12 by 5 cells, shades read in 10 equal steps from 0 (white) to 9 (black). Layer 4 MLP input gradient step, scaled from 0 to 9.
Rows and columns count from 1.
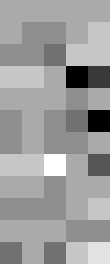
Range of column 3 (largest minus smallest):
5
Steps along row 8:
same down up up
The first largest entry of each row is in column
1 2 3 4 4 5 1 5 3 1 4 1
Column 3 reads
3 4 5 3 3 4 4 0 4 4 3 5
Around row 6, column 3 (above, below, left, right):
3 4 3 5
